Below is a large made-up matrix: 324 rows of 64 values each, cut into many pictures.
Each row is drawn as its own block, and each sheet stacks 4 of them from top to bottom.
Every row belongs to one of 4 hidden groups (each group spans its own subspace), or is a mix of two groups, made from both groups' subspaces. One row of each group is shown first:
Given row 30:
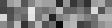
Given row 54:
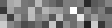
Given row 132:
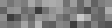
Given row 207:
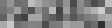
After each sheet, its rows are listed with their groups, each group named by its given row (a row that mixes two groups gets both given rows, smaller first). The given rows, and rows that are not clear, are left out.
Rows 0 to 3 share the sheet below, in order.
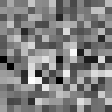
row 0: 207
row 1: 132
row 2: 30
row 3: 132
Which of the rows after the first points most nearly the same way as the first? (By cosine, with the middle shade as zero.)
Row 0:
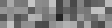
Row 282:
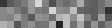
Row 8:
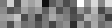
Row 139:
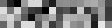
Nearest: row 139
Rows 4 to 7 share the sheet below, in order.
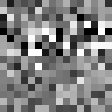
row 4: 54 and 132
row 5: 30
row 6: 132
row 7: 207
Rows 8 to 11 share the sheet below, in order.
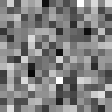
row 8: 132
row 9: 30
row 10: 30
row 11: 207
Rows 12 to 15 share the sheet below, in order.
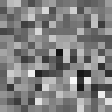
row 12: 54
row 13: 54
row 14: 132
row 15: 132
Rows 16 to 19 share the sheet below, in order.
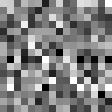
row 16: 30 and 132
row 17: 30
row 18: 132
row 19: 132
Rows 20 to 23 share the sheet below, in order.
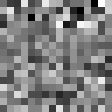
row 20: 30 and 54
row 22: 207
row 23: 54
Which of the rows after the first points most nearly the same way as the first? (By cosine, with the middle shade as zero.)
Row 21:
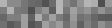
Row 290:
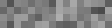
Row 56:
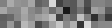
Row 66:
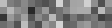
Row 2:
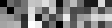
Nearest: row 66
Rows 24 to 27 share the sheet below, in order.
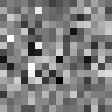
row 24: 132
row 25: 30
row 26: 30
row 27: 54
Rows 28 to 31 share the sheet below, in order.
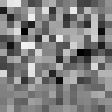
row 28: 54
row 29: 30 and 132
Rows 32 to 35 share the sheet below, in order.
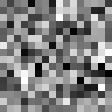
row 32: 207
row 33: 30 and 132
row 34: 132 and 207
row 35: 30
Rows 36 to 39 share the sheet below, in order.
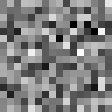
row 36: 132
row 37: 30
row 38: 54
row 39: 30
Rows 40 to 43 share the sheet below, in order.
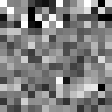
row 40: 30
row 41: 54
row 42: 30 and 54
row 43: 30
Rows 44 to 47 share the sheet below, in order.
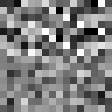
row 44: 30
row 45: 30
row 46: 132
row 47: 132 and 207
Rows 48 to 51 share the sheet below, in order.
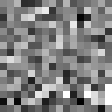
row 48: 54 and 132
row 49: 207
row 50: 54
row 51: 54 and 207
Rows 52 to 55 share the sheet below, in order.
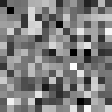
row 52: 30
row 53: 132
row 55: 132
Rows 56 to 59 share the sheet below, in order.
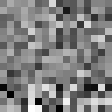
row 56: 207
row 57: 207
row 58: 132
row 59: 30
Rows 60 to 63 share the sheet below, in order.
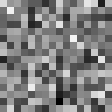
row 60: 30
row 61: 54
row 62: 30
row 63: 207
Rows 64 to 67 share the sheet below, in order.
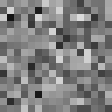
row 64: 30 and 132
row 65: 207
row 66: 30
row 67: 132
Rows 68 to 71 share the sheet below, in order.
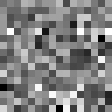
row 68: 132
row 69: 132
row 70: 30
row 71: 54
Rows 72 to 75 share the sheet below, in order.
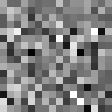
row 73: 30
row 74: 30
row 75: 54
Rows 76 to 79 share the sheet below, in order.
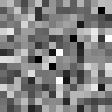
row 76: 132
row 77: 54 and 132
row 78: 54
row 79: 30
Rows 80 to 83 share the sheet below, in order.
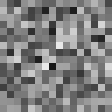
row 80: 54
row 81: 207
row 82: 54
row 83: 30
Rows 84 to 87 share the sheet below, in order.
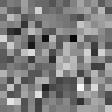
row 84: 132
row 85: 54
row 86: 207
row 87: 132
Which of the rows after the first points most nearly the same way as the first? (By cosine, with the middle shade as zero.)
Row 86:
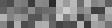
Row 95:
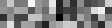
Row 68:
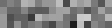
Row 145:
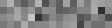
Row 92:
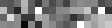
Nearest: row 68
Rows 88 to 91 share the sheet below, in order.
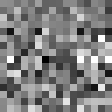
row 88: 54
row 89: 132
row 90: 132
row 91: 30
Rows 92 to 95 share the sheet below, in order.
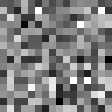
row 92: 132
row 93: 54
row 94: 132
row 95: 207
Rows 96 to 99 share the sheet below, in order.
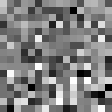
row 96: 54
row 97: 132
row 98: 132
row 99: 207
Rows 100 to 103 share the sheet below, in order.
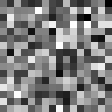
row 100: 132
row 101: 207
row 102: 207
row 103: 54
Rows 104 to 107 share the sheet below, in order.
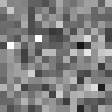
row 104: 30
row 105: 132
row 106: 132
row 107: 30
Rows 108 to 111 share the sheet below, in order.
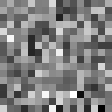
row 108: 207
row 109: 30
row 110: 132
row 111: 54
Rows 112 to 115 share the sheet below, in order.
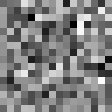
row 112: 132
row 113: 132
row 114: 207
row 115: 54
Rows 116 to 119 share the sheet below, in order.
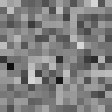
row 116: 30
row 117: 54
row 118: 30
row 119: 207
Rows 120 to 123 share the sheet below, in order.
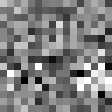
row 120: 54
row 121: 207
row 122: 132
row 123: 132
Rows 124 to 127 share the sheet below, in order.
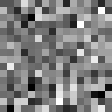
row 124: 132
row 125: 132 and 207
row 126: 30
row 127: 207
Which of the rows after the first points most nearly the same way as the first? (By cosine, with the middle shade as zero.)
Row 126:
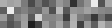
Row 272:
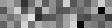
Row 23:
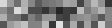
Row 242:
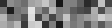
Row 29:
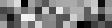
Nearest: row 29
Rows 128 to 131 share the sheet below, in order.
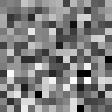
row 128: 132
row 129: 207
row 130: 132
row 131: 132
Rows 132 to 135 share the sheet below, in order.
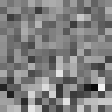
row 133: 132
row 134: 207
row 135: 30
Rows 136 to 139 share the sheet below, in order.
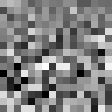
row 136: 54
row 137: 207
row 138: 54
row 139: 54
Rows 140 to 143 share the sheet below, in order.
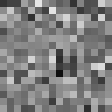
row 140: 30 and 54
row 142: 207
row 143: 54 and 207
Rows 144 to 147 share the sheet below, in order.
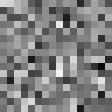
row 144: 54
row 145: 132
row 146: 207
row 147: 132
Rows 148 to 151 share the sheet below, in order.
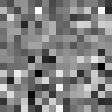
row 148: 132
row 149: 54 and 207
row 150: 132 and 207
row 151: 30
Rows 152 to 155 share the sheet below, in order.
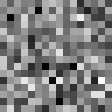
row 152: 132 and 207
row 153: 30
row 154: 54
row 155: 207
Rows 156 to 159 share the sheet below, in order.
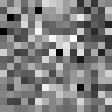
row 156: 132
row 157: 54
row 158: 30 and 132
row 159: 132
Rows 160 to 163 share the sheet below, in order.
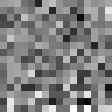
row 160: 54
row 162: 132
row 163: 132
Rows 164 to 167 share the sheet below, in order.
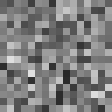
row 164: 207
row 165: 132
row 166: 54
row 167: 207
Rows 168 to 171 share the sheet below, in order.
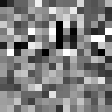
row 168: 54
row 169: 207
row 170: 207
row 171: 54
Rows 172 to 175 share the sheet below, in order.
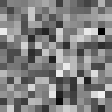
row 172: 30
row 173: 30
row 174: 207
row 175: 207
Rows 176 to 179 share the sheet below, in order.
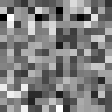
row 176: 30 and 132
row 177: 207
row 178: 207
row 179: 30 and 54
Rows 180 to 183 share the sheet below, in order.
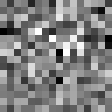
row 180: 207
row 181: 54
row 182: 30
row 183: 207
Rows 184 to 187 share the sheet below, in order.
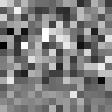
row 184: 54
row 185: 54 and 132
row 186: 207
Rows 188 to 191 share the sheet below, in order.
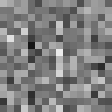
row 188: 54
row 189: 30
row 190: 207
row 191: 30
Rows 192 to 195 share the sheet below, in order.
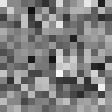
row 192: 30
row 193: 54
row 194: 207
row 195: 30
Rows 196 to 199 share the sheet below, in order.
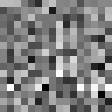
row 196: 54
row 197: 207
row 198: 207
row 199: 132
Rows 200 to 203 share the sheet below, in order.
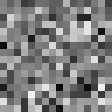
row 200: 132
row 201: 30
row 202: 30
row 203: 30
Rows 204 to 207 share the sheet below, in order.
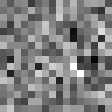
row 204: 207
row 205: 30 and 54
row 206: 54 and 132
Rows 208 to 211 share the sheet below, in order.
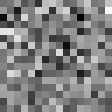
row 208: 54
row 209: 54
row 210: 132
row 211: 30
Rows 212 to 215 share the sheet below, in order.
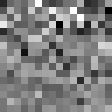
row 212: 54
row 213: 30 and 132
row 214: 30 and 207
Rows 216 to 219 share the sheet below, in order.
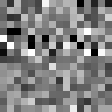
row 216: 132
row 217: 54
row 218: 54
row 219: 132
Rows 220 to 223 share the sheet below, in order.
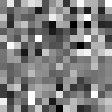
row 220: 132
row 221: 132
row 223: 30
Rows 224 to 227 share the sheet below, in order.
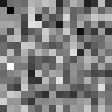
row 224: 30
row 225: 132
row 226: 30
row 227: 30 and 54
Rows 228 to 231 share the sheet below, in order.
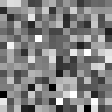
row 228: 54
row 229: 132
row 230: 207
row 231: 54 and 207
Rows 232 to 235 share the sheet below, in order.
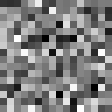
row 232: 54
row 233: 54
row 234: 207
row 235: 30
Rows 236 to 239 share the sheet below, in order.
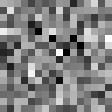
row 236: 30
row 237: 54
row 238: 30
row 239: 207
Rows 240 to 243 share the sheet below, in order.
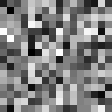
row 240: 30
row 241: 30
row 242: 30
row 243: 207
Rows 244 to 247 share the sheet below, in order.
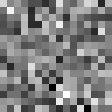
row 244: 30
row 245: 30
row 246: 30
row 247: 207
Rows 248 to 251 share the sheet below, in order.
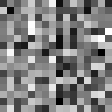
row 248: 30 and 207
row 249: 207
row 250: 207
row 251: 207
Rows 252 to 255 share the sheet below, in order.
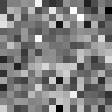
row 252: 54
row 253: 132
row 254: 54
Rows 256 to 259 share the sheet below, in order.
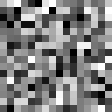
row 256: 54
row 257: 132
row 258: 207
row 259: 207
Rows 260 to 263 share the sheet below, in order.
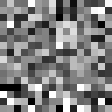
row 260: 207
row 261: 207
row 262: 30 and 54
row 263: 54
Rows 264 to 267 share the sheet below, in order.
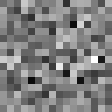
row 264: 132
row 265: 207
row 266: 30
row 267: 54
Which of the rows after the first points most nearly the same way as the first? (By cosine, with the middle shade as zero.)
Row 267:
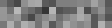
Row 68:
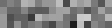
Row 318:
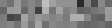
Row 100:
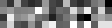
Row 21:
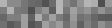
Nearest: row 68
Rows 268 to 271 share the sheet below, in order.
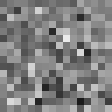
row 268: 54 and 132
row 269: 207
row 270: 30
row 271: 132
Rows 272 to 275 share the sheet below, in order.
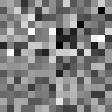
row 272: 132
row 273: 207
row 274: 207
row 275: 207
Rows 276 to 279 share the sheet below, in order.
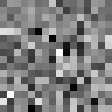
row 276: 30 and 207
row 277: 54
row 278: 207
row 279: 30
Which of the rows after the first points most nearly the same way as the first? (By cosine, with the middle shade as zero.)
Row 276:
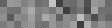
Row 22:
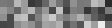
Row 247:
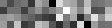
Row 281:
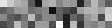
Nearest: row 22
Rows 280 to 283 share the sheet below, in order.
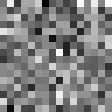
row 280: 132
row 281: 54
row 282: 54
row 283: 30 and 207
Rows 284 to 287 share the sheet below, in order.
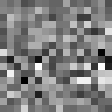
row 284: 132
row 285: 54 and 207
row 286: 132
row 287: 30 and 132
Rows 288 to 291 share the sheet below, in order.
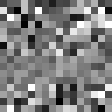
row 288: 132
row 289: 30
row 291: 207
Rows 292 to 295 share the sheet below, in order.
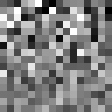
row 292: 54
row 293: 30
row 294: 30
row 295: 207
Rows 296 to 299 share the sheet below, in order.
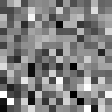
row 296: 30
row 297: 54 and 207
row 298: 30 and 54
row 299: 54
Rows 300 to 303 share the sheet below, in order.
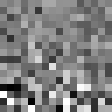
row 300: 132
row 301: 30
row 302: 54
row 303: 54
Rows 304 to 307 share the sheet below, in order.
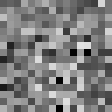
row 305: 132
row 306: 54
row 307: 54
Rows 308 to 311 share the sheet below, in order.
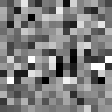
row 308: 132 and 207
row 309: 132
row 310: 207
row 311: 54
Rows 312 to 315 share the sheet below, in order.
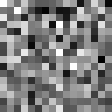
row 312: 54
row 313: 30
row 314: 30 and 54
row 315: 30
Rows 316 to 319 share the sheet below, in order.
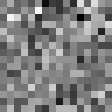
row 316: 132
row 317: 30
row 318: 132
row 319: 207
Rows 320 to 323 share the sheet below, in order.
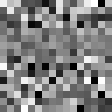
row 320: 30
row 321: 132
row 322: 54
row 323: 132
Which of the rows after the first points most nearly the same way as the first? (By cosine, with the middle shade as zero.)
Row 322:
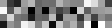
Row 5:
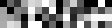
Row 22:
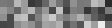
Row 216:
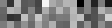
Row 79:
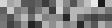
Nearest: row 22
